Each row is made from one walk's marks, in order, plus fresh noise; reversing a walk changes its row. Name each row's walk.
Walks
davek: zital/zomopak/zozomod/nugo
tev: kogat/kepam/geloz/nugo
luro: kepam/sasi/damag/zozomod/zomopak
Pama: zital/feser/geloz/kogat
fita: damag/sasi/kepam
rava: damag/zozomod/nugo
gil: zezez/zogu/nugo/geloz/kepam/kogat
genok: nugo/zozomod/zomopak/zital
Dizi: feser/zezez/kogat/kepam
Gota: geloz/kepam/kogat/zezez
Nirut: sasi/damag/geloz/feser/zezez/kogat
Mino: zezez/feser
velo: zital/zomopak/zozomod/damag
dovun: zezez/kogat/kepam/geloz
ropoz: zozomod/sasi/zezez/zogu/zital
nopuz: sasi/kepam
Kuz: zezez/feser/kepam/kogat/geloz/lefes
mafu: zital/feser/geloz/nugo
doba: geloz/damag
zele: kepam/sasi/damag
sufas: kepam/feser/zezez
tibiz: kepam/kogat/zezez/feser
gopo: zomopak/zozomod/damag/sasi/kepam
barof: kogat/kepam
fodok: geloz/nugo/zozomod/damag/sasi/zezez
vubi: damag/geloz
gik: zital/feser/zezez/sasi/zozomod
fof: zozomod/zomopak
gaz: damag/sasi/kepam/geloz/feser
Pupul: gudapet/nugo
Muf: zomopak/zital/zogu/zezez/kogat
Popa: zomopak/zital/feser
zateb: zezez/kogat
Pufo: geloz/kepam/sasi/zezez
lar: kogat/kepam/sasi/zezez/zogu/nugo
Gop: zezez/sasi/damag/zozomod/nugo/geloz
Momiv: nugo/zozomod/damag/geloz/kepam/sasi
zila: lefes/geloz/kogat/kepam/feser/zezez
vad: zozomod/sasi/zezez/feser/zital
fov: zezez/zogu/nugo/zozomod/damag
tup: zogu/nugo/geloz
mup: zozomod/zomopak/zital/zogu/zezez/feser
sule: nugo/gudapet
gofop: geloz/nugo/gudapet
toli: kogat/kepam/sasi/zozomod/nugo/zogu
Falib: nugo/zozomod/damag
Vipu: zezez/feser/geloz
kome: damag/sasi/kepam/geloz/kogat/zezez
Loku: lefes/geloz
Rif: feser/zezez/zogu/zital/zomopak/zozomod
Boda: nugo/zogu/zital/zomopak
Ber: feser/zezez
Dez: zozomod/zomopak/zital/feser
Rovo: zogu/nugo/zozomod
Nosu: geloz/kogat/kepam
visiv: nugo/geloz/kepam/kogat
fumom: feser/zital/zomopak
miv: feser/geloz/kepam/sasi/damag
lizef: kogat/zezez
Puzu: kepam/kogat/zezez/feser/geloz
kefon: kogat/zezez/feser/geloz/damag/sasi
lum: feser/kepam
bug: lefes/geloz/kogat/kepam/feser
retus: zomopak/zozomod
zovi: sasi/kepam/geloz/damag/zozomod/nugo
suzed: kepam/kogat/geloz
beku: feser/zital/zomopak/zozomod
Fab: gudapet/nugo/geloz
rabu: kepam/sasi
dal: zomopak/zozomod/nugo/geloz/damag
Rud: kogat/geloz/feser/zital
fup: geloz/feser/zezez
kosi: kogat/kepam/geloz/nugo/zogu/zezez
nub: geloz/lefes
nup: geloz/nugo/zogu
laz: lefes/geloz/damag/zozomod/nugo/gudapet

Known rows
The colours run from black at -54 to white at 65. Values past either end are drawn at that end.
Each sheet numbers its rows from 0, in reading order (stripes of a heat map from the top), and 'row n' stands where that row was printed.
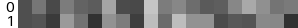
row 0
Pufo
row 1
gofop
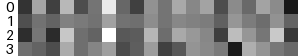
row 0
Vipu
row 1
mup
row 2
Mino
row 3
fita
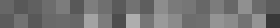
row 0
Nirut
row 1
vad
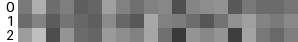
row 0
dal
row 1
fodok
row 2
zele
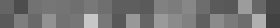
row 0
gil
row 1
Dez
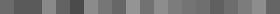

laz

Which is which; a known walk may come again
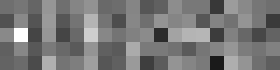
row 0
gopo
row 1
Puzu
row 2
doba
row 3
fodok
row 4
fita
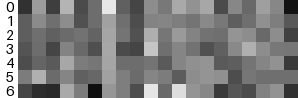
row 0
Vipu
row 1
Gop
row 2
vad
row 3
Pufo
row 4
bug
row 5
dal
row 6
sule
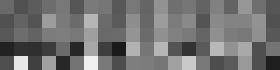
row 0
Nirut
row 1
tibiz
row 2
mup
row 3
lizef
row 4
vubi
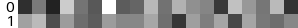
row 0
Mino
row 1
zele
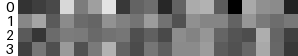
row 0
lum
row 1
miv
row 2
visiv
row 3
dovun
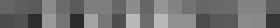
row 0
laz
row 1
gofop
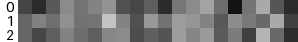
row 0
Nosu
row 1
Dez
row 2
Pama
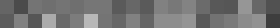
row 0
gil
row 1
gaz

